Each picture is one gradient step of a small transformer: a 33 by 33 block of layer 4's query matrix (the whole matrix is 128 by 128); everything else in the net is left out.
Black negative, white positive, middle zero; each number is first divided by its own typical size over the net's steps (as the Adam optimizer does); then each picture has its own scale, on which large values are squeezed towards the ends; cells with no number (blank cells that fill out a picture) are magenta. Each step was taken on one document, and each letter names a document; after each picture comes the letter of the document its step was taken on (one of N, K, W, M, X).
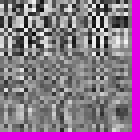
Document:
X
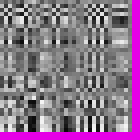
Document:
X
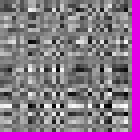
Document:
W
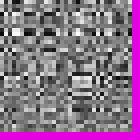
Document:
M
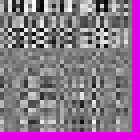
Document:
X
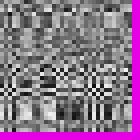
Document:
M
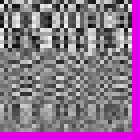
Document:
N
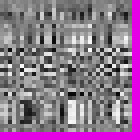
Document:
W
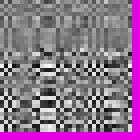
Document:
M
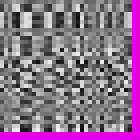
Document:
N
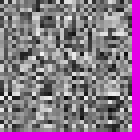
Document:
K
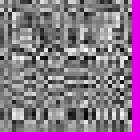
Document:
K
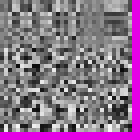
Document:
N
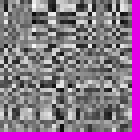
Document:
N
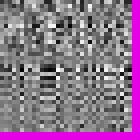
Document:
W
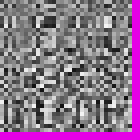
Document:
M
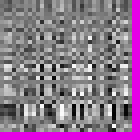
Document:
W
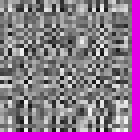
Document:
X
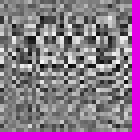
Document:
K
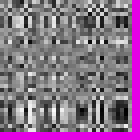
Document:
X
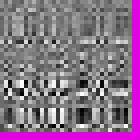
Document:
X
